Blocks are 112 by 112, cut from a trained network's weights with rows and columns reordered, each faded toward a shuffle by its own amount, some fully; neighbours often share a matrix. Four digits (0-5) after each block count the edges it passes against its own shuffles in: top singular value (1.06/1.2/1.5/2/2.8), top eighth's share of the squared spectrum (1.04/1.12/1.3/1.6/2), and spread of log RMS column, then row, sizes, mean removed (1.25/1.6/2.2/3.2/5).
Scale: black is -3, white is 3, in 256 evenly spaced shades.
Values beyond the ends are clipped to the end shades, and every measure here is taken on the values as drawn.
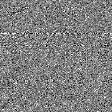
3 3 2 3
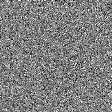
2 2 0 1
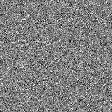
3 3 0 1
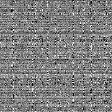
4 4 4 2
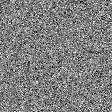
1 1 0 0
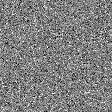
1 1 0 0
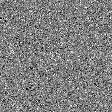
2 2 0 1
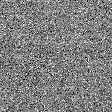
1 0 0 0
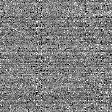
3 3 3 1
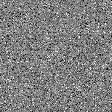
0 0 0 0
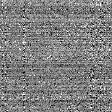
4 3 3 1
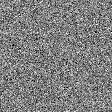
0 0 0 0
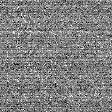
4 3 3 1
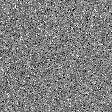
0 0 0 0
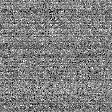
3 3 2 1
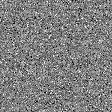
0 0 0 0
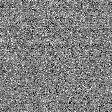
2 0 0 0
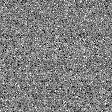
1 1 0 0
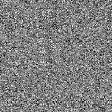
3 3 1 2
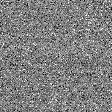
1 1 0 0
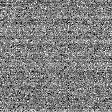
3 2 1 0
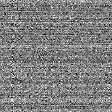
4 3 3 1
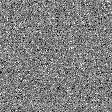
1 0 0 0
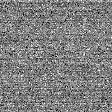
3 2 1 0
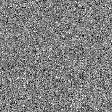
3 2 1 0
